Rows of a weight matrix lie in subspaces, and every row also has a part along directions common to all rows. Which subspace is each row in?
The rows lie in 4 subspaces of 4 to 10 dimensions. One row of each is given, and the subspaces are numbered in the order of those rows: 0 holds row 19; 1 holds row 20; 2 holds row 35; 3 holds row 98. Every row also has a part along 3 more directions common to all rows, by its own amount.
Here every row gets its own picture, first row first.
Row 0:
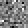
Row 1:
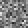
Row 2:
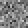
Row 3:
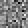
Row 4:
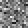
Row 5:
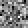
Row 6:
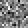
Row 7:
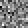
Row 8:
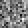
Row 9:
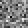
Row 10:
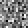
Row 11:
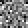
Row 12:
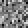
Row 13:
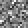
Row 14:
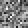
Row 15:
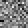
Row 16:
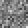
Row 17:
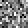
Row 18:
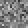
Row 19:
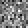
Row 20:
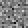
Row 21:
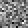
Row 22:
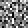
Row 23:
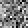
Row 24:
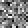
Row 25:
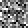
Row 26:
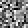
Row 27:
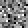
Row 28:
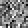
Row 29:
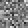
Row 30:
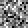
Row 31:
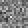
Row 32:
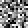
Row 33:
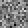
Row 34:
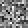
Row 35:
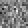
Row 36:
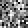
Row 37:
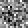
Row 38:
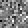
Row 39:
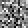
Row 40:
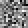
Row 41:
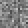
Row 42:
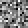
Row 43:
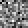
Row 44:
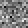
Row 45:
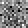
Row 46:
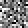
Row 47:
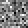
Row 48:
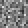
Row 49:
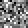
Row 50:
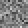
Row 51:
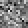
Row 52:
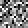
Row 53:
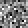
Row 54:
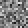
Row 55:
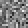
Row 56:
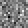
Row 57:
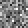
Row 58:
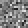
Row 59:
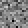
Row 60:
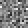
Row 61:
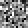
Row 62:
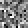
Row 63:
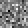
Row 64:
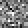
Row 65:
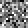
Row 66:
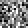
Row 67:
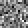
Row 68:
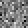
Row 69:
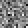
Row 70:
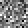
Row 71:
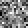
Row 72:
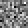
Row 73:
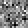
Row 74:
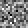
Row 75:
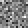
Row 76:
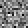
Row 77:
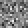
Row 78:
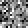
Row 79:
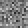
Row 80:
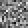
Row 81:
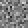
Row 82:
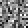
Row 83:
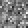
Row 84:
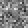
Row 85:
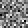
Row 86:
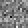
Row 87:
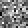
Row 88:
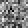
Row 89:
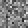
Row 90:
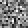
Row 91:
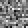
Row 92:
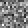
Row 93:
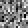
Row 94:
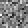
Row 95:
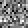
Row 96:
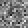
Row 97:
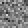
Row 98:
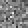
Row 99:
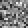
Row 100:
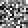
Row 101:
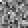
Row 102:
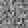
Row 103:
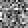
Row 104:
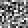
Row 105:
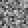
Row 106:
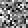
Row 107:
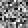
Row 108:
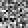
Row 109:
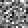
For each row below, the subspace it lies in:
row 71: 2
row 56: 1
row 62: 3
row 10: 1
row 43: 0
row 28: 2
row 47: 3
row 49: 3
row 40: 1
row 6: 0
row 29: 0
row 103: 1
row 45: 0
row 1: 2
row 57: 1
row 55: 1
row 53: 2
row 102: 3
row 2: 2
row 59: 1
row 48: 1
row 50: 0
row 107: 2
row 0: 3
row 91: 1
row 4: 1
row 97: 0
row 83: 3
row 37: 0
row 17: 3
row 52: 2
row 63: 0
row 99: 1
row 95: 2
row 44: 2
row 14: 3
